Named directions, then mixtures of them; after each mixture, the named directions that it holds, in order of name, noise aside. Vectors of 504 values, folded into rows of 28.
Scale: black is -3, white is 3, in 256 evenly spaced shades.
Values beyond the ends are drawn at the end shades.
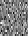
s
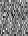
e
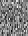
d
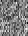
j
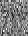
d, e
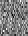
e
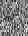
d, j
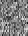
j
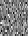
s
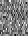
e, s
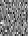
s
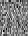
d, e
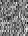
j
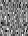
d, s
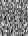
d, s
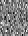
d, s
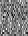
e
